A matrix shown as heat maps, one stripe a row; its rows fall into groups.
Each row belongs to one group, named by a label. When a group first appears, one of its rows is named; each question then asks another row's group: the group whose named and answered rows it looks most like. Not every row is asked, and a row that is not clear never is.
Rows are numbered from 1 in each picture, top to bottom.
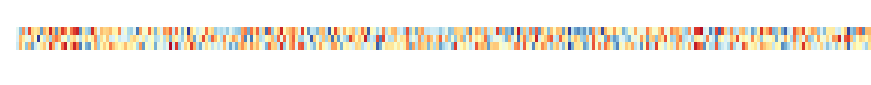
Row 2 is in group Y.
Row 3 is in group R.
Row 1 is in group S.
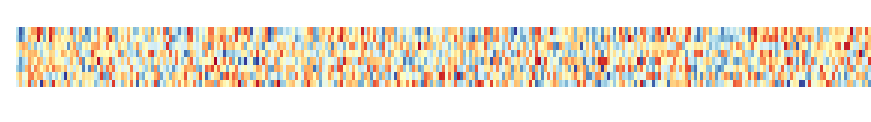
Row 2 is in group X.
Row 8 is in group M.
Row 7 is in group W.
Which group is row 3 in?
Y
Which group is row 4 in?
S
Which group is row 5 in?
X
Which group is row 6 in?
M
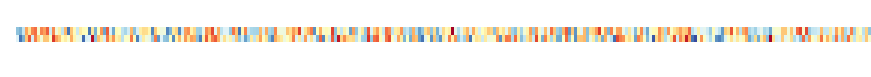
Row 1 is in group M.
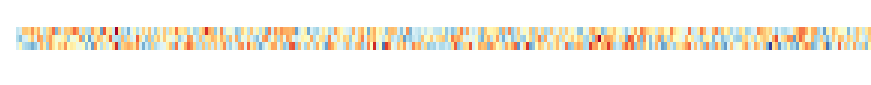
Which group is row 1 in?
S
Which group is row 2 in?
X
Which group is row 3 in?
R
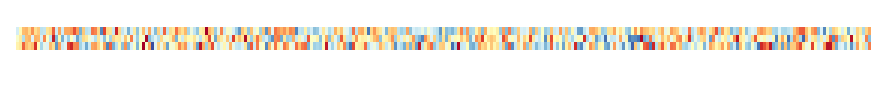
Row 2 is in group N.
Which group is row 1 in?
S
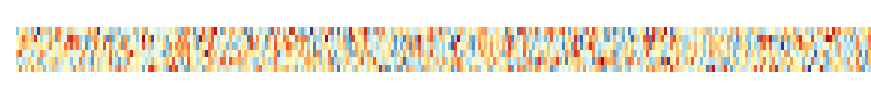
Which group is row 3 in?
S
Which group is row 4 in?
R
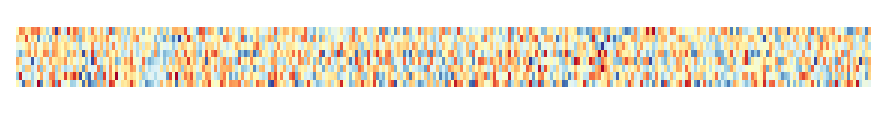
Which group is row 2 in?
Y
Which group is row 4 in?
M
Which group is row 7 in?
R
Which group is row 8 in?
N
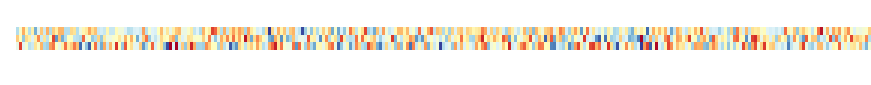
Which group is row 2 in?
N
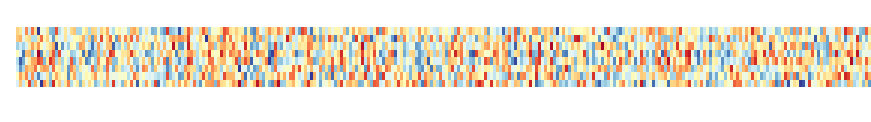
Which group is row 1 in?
Y
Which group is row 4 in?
N
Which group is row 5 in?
X
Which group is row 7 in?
Y
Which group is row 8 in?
M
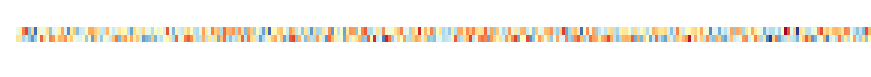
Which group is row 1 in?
Y
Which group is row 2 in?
R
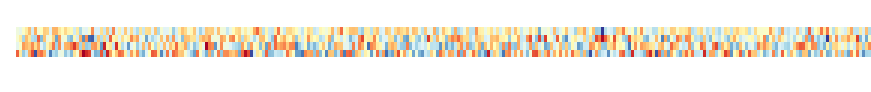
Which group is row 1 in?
M
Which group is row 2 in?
N
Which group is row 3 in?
S
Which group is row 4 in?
W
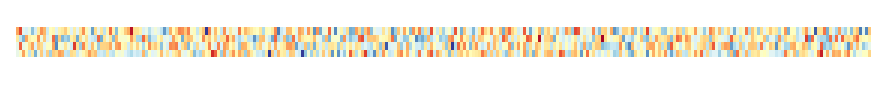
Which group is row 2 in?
N
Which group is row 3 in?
W
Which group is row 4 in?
Y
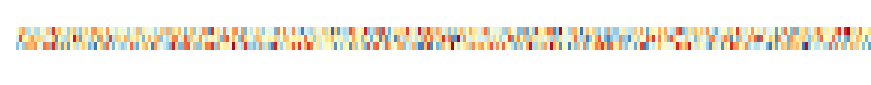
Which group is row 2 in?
W
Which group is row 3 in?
M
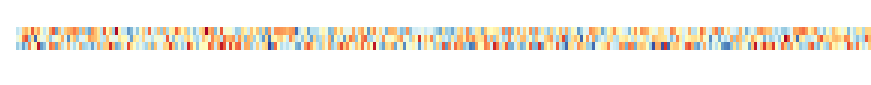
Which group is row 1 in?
S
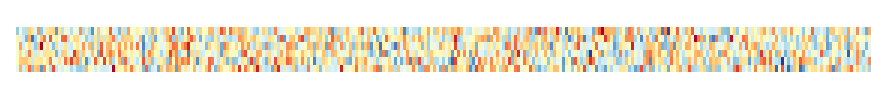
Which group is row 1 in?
X
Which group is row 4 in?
W
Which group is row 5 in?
S
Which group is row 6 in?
N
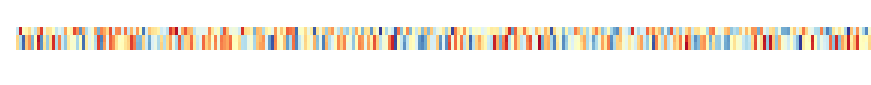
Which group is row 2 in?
N
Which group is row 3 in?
N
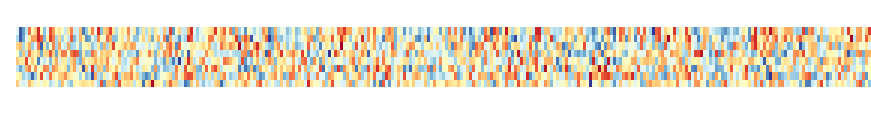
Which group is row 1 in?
X
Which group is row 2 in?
X
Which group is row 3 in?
N
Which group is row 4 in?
S
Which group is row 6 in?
M
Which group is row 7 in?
R
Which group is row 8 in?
W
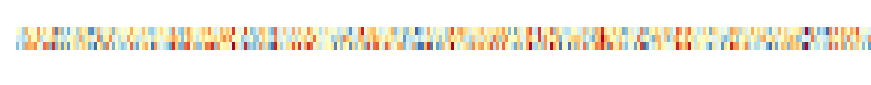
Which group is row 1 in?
N
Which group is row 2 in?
X
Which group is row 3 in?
M
